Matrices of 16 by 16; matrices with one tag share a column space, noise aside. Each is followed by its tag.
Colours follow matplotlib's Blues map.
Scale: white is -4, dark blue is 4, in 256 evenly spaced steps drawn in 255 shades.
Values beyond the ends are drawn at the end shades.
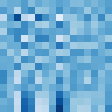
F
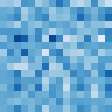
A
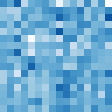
A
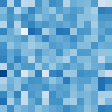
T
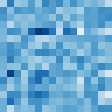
T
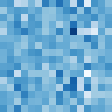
T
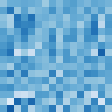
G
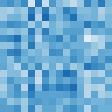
A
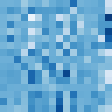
F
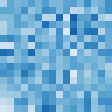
F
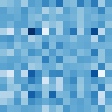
T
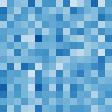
A
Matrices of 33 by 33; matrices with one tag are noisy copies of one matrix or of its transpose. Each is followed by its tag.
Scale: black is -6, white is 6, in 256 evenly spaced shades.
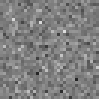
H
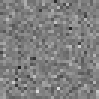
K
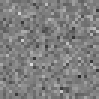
H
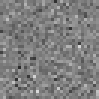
K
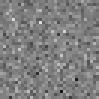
H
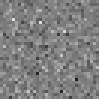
H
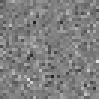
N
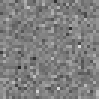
K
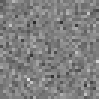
N
